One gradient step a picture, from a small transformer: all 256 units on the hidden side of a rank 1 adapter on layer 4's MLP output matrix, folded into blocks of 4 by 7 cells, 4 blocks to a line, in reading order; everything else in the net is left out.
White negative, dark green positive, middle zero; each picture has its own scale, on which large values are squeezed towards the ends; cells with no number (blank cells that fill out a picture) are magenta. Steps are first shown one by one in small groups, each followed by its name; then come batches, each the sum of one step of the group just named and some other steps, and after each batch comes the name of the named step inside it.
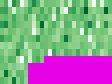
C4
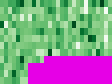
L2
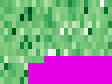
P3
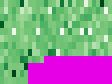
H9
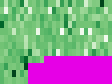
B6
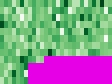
B6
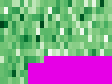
B6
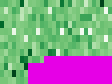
H9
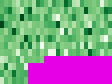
P3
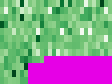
H9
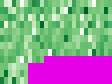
C4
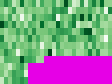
L2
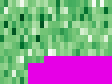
C4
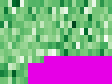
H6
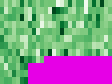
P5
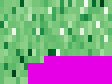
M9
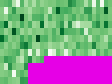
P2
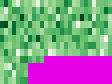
P2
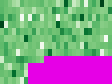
P5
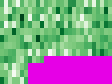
P2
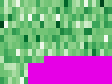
P2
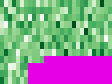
H6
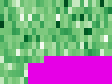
P2
